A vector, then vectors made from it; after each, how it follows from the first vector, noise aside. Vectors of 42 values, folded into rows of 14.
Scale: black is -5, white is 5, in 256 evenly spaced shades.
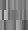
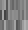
negated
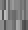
copied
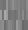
shrunk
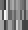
scaled up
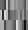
scaled up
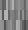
copied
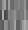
negated
